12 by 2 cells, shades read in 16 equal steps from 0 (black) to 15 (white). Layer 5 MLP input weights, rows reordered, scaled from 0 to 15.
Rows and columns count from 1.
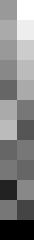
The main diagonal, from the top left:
9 14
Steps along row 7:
down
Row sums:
24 24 21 19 16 17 16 13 13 10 11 0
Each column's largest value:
11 15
